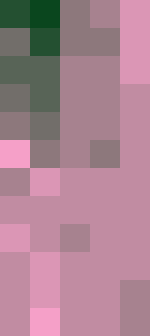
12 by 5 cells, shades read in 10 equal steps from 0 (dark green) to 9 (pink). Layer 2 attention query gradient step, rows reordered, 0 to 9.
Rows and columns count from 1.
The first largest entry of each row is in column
5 5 5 5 5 1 2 1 1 2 2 2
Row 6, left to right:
9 5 6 5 7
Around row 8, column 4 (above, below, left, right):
7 7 7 7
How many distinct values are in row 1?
5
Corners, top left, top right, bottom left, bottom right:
1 8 7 6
